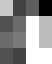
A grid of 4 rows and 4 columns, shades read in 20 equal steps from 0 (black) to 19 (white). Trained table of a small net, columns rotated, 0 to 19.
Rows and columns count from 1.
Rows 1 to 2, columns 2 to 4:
5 7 0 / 8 19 14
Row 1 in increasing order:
0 5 7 15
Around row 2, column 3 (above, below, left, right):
7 19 8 14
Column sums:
35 27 64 47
